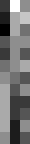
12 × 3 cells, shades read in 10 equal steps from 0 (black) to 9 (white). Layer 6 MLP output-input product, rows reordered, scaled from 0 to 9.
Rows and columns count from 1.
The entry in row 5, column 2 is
5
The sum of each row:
16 14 10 13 10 15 12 14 10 11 12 9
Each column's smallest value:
0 1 2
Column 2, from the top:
9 6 6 5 5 5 4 3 2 2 1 1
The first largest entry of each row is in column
2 3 2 2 2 3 1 1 1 1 1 1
